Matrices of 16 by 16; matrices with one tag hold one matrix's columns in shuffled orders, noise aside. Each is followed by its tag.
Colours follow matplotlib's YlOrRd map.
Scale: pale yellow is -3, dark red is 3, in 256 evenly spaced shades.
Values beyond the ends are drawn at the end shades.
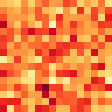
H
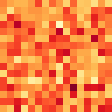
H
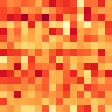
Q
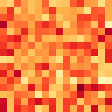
H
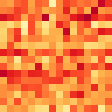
Q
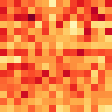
Q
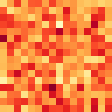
H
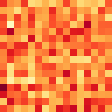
H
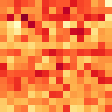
Q
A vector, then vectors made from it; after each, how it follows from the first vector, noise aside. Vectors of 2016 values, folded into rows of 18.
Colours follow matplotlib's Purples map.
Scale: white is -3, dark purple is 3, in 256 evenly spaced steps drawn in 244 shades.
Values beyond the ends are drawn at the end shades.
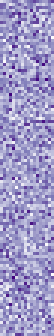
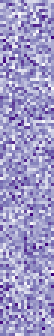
negated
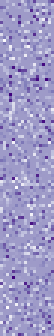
partly zeroed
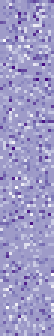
partly zeroed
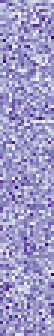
negated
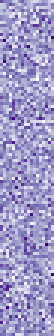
negated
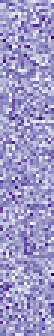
negated
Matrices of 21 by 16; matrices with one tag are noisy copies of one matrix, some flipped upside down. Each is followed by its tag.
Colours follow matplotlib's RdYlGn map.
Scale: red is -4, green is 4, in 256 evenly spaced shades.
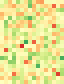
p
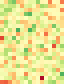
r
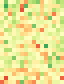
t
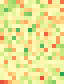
r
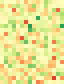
p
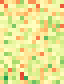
t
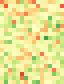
t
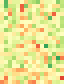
t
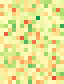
p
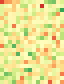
r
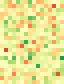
p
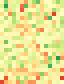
t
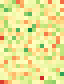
r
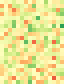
p
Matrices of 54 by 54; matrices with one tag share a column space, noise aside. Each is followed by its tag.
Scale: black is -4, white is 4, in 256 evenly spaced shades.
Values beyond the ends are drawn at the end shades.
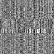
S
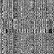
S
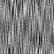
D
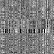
S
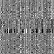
S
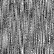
D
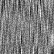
D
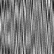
D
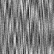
D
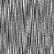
D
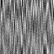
D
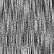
D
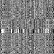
S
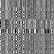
S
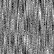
D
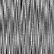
D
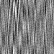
D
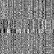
S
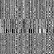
S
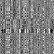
S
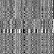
S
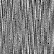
D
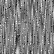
D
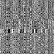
S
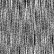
D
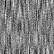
D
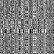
S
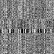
S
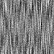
D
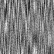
D
